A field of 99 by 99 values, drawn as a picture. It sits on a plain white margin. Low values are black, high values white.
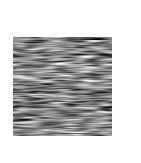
Average level on the scale: 50%. Slope: none. Grain: streaks across. Histogram: bell-shaped. Mirror symmetry: none.
